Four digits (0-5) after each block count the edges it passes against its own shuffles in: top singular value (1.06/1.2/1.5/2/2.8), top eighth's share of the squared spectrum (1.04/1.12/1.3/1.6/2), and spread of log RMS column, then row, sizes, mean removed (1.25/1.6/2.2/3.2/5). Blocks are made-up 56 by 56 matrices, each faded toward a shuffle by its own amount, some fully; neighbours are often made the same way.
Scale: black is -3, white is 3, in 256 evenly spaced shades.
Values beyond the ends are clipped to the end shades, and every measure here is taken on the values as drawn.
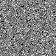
0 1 1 0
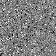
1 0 1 0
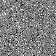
1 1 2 0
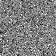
0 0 0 0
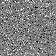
1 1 0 0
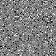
3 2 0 0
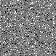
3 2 0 0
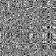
4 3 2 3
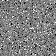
0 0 0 0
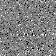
3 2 1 1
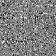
3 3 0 2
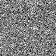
0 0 1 0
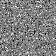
0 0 0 0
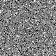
0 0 0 0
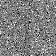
0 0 0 0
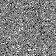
0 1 0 0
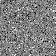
2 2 0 0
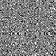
3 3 1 1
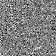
3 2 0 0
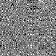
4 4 2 2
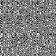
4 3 2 1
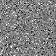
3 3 1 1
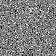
2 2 0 0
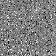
3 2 1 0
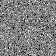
0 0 0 0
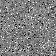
2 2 0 0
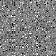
3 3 2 1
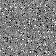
0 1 0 0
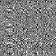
4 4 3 2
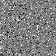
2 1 0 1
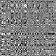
4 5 3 3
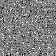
3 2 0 1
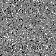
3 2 0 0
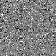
3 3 1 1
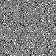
3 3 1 1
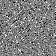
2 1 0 0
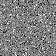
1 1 0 0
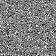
0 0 1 1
